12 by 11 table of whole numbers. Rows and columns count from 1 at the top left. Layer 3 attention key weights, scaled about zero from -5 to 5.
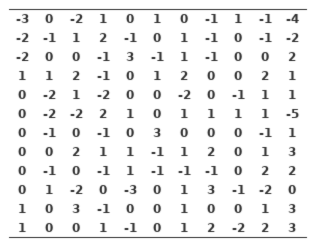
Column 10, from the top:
-1 -1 0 2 1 1 -1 1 2 -2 1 2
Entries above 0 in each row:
3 3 3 7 3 6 2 7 3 3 5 6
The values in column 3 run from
-2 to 3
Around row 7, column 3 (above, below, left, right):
-2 2 -1 -1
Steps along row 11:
down up down up same up down same up up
